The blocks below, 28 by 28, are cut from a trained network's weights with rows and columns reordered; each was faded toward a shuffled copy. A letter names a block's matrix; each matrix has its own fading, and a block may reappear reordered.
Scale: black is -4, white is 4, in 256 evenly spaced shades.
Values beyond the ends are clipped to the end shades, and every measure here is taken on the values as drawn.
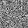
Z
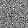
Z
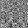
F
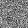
Z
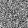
Z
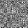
F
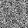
Z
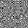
F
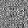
F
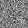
Z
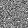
Z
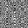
F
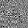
F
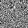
Z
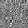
F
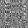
F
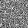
Z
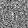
Z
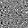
F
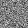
Z
